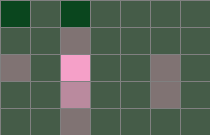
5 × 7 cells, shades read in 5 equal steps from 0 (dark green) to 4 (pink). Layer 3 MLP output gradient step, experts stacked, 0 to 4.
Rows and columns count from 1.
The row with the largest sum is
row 3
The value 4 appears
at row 3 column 3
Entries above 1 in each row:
0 1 3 2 1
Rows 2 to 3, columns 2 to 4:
1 2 1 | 1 4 1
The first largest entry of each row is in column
2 3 3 3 3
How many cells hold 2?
5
